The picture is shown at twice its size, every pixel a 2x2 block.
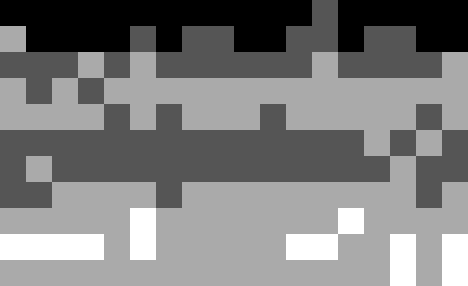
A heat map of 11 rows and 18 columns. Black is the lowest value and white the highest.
Calmest part: bottom middle. Stripes: horizontal, repeating 2 times. Slope: up to the bottom.
